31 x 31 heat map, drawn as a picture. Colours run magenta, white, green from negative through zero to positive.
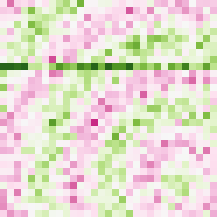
Average level on the scale: 50%. Rings: centred on the bottom right. Odd lines: row 10. Mirror symmetry: none.
